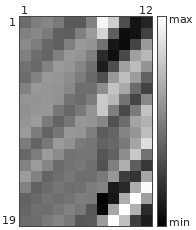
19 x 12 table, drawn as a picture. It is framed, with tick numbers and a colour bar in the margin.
Slope: none. Average level on the scale: 50%. Roughest part: bottom right. Seam: vertical, 60% of the way across, the left part calmer. Grain: diagonal, up to the right.
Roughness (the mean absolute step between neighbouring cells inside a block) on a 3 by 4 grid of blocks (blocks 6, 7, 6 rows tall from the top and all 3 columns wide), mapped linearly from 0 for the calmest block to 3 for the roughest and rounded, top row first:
0 0 2 1
0 0 1 1
0 0 2 3
